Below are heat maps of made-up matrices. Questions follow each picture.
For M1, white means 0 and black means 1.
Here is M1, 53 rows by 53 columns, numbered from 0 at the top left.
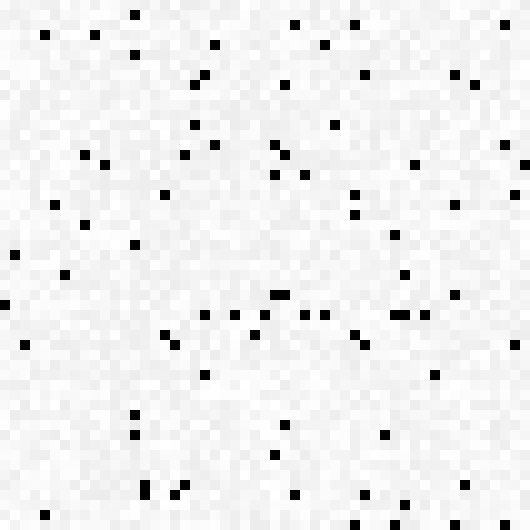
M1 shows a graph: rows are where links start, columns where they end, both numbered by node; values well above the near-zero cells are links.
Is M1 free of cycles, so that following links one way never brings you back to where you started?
yes
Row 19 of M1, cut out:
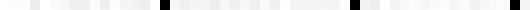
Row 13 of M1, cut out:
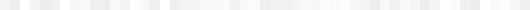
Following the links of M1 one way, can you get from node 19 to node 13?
yes
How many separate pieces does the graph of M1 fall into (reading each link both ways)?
3
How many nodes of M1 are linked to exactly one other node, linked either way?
10
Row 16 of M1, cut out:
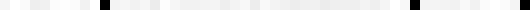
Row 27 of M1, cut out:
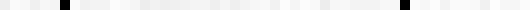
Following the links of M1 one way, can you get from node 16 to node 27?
yes
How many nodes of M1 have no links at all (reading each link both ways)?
2
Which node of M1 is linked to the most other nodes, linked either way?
node 31
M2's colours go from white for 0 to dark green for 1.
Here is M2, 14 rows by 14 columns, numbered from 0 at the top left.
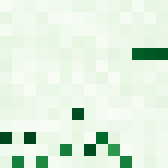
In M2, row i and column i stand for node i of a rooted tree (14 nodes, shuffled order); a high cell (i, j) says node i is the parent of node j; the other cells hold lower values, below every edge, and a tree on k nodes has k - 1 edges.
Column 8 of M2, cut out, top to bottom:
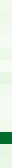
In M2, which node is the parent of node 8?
11
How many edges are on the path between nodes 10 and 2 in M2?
4
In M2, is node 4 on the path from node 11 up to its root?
yes
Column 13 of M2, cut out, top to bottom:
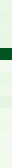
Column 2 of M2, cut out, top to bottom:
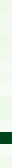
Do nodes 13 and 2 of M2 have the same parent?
no
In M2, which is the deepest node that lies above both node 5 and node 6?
12
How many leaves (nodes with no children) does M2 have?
9
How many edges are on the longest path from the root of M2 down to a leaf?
3
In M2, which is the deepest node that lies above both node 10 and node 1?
13
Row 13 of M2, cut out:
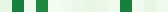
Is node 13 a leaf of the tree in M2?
no
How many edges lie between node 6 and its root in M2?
3
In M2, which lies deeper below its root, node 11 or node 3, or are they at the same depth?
node 3
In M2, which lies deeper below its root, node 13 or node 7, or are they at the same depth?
node 7
